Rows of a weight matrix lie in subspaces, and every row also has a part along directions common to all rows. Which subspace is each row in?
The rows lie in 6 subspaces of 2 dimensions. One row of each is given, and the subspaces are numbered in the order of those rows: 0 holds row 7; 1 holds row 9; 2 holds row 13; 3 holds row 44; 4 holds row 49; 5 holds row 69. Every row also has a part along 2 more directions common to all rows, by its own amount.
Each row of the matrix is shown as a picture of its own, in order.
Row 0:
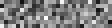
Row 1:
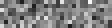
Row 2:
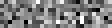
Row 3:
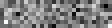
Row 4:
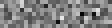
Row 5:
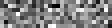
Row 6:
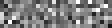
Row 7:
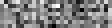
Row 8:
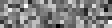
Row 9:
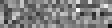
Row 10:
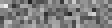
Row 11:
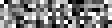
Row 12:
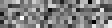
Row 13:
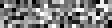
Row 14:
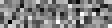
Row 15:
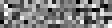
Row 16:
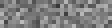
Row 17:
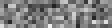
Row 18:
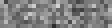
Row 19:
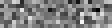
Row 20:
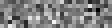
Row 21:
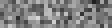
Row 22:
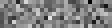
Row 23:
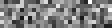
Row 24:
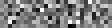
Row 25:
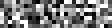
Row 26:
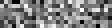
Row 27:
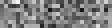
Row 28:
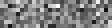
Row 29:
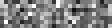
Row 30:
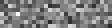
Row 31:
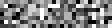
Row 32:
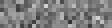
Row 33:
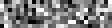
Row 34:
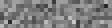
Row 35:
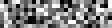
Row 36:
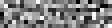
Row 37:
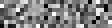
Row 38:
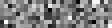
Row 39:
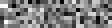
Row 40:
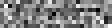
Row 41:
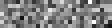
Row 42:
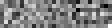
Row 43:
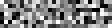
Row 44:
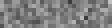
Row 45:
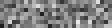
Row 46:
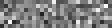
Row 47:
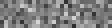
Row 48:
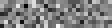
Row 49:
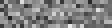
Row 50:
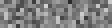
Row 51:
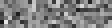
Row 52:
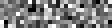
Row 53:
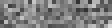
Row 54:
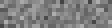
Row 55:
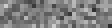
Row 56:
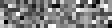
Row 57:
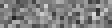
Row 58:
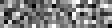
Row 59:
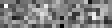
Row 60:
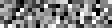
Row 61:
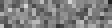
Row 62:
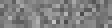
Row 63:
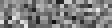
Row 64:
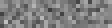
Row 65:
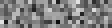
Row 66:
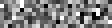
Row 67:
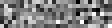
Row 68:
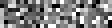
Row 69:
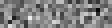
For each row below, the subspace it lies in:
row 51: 5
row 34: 2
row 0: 4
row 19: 0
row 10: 1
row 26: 0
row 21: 5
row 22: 4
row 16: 5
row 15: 3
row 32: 4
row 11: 0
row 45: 2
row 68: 1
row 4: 2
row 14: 2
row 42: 1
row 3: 1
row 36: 5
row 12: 0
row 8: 3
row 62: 5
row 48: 3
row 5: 0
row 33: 3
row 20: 5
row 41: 0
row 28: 0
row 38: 5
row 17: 2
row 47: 5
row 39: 1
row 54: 4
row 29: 0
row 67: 3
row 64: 3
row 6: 2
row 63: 5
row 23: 0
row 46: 2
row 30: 4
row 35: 3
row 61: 3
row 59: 2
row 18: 0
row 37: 4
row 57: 2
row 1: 4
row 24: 4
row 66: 2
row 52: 5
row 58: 1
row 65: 5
